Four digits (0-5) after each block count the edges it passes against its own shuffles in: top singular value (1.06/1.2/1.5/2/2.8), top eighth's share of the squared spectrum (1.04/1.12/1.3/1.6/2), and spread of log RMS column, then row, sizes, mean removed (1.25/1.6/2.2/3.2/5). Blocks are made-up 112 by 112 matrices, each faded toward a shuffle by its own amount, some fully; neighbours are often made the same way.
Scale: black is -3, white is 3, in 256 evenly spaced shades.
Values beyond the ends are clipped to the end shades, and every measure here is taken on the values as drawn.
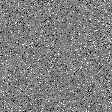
0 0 0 0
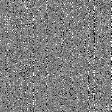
2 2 3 0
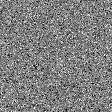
0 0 0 0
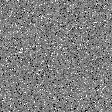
2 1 0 0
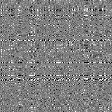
5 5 3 4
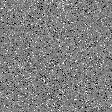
2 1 0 0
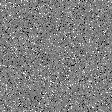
0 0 0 0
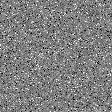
1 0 0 0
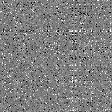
4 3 2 2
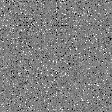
3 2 1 1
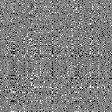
4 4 3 3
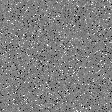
0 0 0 0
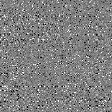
4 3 2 2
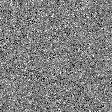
0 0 0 0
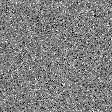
0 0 0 0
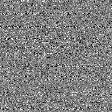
1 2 0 4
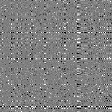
5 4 3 3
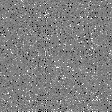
4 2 1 1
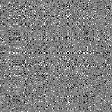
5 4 3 3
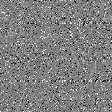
4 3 1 2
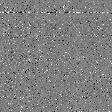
3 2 0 1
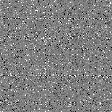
4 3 1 2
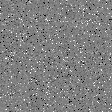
2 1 0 0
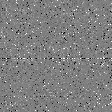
4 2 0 1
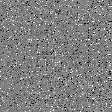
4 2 1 1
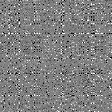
5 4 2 3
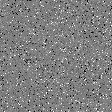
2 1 0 0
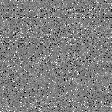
4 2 0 2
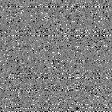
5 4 2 3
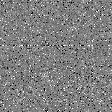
3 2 0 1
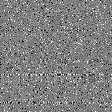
3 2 0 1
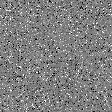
3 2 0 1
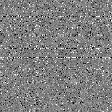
4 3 1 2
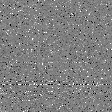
4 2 0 1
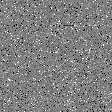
2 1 0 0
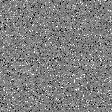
3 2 0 1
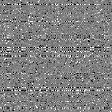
5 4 2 3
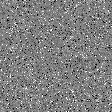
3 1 0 0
